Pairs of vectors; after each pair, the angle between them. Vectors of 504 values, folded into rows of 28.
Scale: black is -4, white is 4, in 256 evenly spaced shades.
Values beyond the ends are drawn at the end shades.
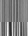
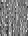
partly opposed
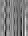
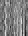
nearly opposite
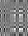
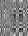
nearly opposite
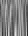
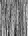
nearly opposite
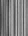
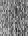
partly opposed
